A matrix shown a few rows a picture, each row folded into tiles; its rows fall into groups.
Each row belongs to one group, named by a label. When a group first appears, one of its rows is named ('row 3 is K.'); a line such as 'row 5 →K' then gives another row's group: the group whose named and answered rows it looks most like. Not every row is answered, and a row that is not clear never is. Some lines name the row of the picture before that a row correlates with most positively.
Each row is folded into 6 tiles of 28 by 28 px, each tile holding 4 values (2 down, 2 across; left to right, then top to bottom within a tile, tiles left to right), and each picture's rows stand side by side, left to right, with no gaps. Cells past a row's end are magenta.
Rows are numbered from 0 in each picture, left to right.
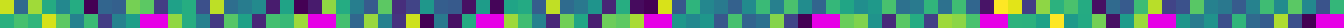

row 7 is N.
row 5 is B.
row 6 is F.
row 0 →F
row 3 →B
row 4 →N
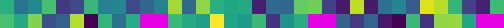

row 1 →F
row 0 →B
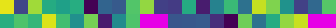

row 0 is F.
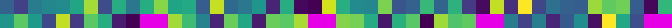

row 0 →N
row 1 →B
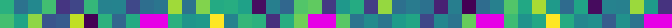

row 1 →F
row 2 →B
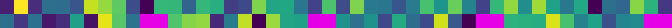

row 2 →N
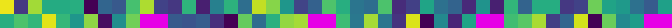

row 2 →B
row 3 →B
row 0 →F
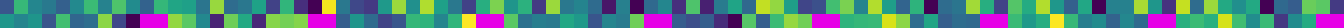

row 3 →B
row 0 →N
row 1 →B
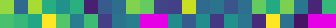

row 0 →F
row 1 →N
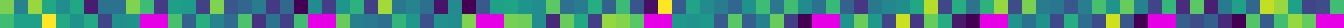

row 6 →N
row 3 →B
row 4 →N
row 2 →B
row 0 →F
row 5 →N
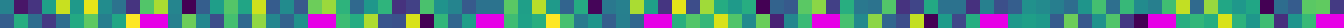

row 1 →N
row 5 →B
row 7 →F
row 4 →F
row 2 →B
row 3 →F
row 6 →N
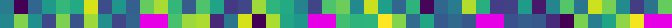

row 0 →N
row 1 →B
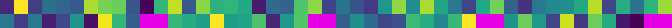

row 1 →F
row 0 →N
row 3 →N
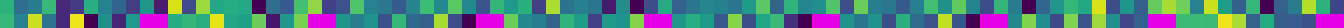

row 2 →N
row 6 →N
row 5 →N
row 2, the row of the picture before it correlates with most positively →0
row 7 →F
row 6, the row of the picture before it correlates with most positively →3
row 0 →B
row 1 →F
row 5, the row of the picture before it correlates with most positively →0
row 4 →N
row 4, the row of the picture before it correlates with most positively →3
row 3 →B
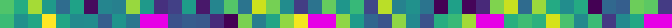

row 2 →B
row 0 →F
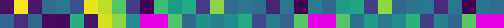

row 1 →B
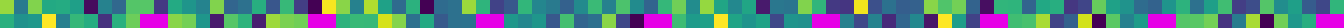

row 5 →N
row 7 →B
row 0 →F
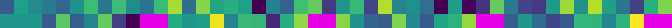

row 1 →F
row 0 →N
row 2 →B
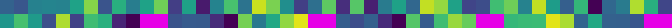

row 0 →N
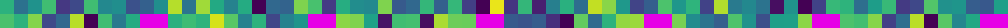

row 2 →B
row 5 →B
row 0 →B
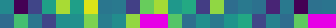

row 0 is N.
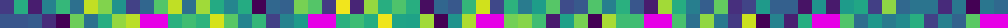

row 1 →F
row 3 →B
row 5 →B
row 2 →F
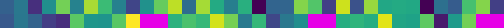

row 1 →F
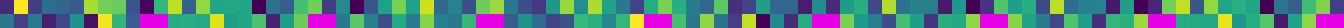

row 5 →B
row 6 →B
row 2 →N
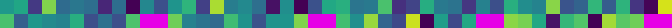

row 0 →B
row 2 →B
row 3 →B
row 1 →B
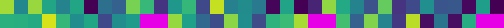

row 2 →B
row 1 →B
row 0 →F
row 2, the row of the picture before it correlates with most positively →2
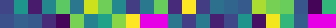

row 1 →N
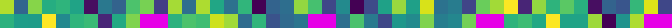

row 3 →F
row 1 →F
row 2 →N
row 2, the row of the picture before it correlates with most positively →0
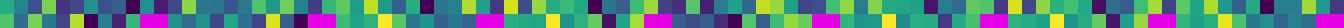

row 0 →B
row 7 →F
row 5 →F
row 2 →F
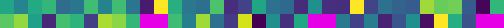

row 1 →B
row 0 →B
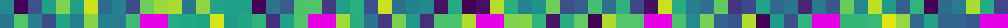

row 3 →B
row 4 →B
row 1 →F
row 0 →N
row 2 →B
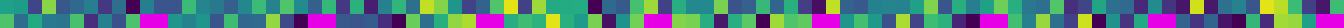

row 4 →B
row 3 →F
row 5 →N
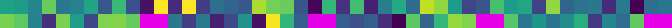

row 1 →N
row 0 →B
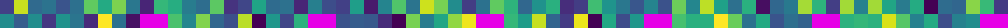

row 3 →B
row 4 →F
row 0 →N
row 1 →B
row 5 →F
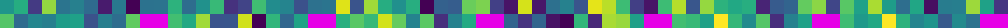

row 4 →F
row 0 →B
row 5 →F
